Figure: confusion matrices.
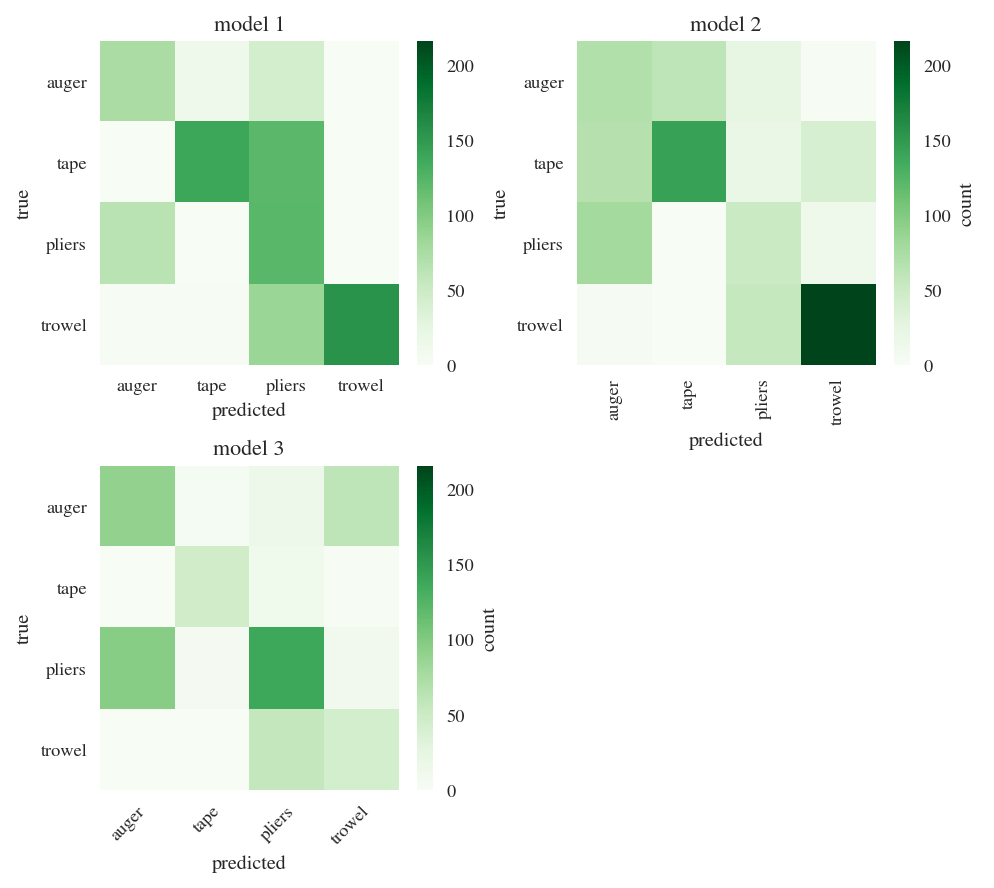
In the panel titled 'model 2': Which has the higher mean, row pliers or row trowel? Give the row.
trowel
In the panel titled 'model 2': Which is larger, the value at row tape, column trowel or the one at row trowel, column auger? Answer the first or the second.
the first
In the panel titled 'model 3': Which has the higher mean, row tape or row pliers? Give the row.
pliers
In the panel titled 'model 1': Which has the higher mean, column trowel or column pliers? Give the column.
pliers
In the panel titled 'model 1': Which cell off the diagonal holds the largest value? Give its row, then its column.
tape, pliers
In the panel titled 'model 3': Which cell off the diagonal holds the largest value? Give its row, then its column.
pliers, auger
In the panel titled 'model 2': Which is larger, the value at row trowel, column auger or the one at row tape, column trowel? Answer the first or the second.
the second
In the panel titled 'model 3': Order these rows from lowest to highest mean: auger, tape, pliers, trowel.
tape, trowel, auger, pliers
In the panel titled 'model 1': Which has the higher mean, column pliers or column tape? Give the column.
pliers
